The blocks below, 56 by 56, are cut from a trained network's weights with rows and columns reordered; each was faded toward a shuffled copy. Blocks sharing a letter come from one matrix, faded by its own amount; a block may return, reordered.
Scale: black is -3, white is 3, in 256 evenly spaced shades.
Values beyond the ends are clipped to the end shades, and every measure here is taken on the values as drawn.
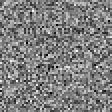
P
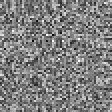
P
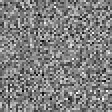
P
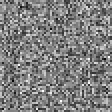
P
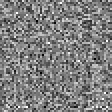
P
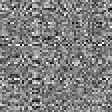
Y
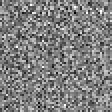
P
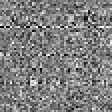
Y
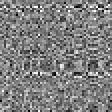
Y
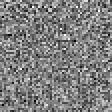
P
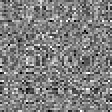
Y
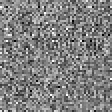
P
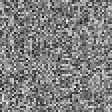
P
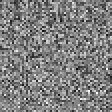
P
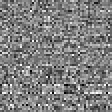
Y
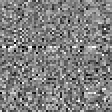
Y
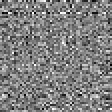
Y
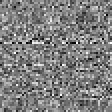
Y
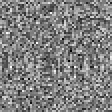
P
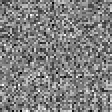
P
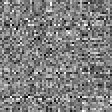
Y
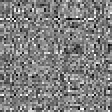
Y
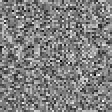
P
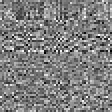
Y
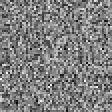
P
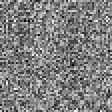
P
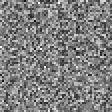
P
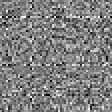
Y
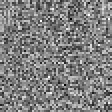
P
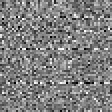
Y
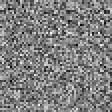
P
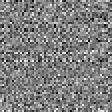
Y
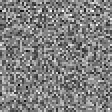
P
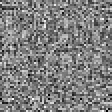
P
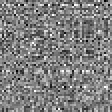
Y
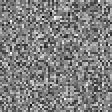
P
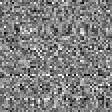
Y
